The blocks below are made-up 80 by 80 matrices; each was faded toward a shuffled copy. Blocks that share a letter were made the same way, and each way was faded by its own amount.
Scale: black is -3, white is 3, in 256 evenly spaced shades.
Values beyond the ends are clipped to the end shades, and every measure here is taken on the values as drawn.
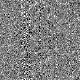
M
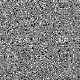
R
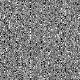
M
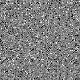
R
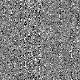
M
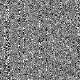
M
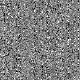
M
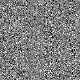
M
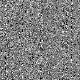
M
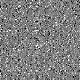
R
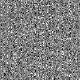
M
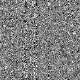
M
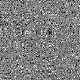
R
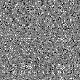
R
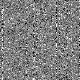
M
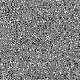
R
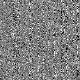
M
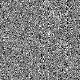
M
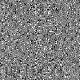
R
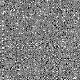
R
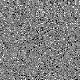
R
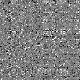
R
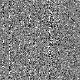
M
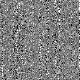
M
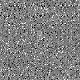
R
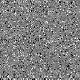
R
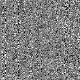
M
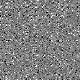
R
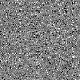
R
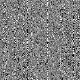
M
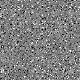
R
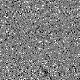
R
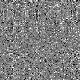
R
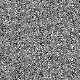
M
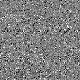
R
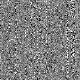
M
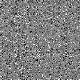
R
